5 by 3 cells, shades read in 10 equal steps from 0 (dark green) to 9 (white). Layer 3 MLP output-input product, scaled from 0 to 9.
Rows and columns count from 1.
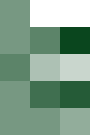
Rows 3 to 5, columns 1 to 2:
3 6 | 4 2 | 4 4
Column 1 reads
4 4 3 4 4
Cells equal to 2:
1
